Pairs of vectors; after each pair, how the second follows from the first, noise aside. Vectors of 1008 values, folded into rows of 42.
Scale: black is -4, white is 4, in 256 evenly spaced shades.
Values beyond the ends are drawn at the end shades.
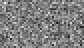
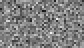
wrapped around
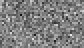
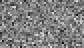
wrapped around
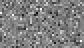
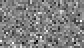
wrapped around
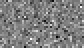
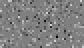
partly zeroed
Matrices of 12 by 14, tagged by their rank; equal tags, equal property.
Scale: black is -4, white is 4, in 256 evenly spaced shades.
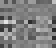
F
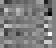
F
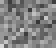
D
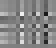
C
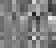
F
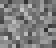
D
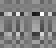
C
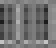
C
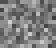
D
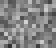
D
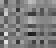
F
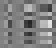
C
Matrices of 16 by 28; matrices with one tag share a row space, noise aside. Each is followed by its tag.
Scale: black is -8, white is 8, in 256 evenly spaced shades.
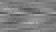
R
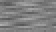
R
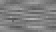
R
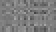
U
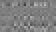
U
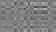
U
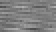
R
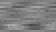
R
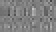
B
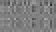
B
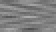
R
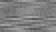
R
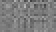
U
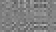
U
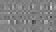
B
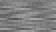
R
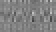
B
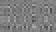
B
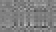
U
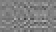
U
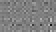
B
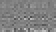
U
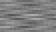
R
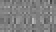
B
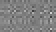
B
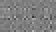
B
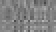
U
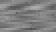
R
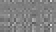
B
